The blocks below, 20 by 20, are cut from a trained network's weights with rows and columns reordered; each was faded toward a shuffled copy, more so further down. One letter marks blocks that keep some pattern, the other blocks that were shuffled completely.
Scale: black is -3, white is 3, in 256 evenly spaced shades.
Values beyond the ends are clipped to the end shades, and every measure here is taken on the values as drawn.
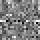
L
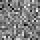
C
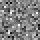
C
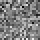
C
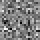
L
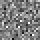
C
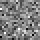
C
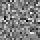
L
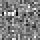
L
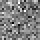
L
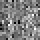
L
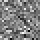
L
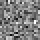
L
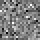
C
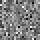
C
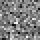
C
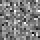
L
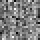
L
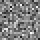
C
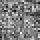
L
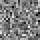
L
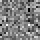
L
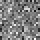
L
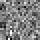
L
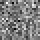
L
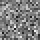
C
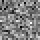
C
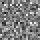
L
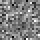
C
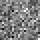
C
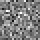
L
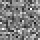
C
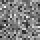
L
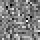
C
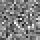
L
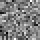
C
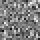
C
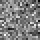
C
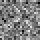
C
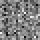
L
